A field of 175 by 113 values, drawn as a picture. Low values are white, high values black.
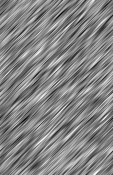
Neither half mirrors the other. The values follow a bell shape. On average the colour sits 50% of the way up the scale. No overall slope runs across the table. Streaks slant up to the right. No single row or column stands out from its neighbours.
